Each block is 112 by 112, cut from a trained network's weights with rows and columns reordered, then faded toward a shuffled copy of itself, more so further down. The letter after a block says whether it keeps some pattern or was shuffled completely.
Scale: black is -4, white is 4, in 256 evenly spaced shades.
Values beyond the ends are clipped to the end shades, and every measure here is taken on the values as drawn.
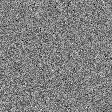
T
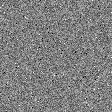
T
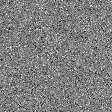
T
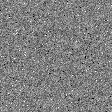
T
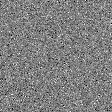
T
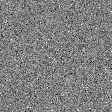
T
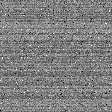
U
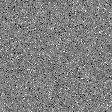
T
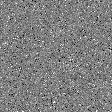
T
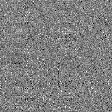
U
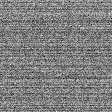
U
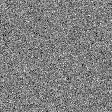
T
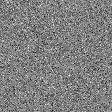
T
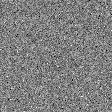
T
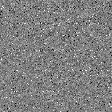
U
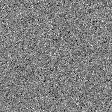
T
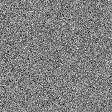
T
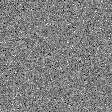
T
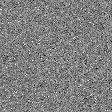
U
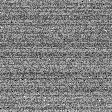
U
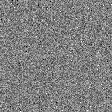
U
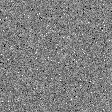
T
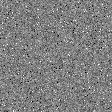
T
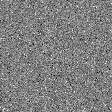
U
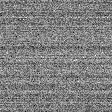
U
